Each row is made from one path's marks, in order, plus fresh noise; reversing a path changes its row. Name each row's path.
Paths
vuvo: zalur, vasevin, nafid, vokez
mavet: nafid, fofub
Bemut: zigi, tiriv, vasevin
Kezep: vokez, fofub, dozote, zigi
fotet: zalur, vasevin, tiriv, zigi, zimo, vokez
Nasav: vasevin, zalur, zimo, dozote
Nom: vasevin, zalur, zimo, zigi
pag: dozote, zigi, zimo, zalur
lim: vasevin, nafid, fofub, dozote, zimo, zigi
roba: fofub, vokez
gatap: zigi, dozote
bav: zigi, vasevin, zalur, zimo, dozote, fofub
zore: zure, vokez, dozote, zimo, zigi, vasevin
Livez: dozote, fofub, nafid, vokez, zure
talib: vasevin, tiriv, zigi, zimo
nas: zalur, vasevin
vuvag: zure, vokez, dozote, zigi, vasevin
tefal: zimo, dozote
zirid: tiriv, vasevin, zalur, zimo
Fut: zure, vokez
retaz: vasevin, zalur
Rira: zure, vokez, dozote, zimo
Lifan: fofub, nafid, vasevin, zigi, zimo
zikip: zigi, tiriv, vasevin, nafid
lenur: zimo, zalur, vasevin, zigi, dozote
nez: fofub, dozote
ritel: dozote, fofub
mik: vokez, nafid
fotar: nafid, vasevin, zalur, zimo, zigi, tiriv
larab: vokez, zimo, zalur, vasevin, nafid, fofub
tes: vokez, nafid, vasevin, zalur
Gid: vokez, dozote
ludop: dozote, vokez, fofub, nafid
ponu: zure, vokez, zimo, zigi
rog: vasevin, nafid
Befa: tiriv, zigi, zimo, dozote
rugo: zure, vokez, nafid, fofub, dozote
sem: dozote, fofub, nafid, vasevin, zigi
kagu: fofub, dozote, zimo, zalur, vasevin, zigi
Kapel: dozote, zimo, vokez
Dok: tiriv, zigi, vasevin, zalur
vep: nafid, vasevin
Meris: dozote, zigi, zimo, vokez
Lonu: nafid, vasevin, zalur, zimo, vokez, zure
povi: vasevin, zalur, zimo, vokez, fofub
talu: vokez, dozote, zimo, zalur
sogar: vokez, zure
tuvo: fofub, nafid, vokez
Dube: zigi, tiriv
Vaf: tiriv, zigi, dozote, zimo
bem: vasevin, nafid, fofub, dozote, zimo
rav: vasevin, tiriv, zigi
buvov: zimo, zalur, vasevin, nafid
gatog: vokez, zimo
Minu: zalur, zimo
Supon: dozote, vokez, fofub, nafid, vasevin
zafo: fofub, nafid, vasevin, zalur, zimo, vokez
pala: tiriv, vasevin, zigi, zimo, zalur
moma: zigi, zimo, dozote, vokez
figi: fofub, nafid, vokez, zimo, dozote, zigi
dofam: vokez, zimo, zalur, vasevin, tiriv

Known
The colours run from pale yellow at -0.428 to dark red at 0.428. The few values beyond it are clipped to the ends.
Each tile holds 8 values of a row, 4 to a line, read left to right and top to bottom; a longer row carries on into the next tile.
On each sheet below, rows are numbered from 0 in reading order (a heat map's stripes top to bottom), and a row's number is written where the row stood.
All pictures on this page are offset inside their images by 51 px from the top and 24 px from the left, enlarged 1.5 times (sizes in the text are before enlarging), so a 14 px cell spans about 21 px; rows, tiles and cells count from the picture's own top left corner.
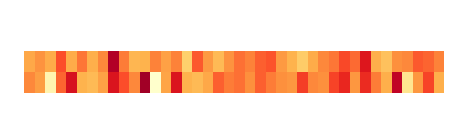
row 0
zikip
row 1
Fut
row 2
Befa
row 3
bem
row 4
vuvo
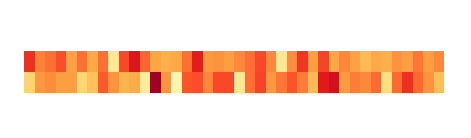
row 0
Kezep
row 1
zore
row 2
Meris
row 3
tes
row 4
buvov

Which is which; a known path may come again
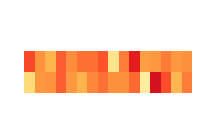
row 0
gatap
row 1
Lifan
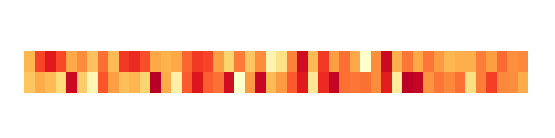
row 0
sem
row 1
vuvag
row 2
Lonu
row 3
pag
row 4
zirid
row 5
buvov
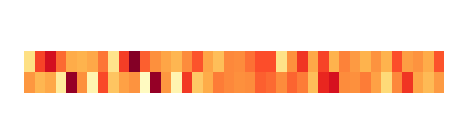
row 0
zore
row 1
kagu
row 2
Befa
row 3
tes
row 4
Supon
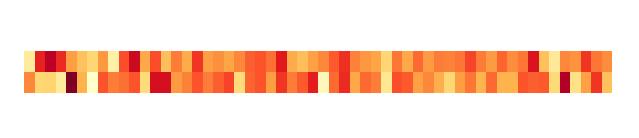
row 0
Bemut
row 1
retaz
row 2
Meris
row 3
Kapel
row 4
rog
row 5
figi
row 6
mik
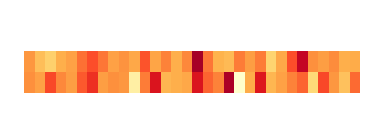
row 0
bem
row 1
zikip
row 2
Fut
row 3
ponu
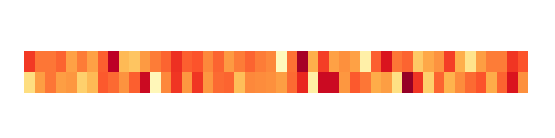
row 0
Kezep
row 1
moma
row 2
fotet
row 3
pala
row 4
nas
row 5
tefal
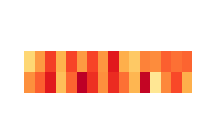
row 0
talu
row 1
vuvo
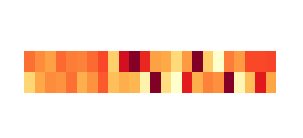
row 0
lenur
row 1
rav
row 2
rugo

